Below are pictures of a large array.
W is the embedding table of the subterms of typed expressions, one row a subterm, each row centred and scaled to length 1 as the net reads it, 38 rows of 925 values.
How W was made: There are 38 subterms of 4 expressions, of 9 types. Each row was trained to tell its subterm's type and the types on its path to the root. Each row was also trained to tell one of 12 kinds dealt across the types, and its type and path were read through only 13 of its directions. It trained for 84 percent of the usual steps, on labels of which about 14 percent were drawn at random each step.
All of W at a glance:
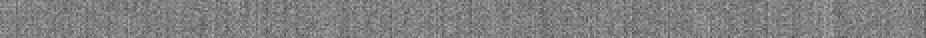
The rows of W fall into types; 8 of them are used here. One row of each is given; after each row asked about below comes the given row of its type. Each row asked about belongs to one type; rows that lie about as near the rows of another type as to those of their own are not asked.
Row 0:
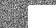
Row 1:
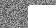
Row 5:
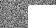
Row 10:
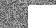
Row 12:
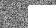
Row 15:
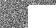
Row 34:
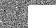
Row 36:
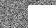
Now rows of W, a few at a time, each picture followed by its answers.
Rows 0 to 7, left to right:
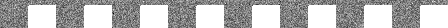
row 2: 5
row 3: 0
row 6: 15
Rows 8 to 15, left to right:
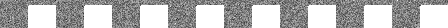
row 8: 5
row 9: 5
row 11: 36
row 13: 10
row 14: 0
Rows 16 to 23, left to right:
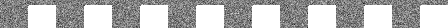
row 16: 0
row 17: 1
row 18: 10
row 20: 34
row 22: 0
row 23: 34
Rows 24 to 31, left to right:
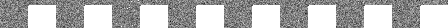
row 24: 1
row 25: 1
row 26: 15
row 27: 34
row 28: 1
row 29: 1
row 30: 15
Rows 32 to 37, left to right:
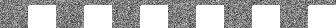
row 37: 0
